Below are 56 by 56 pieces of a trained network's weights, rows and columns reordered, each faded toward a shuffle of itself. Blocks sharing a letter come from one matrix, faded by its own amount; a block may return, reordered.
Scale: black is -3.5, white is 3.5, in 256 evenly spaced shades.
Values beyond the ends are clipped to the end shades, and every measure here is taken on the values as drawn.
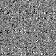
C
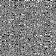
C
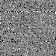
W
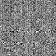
C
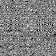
W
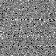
W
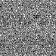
W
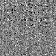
C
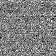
W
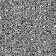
C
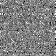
W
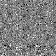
C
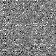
W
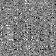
C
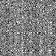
C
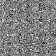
C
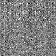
C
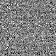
W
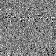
C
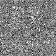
W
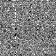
W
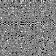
W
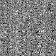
C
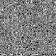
C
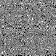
W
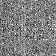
C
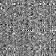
C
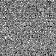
W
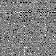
W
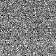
W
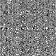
C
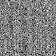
C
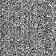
C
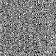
C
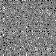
W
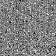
C
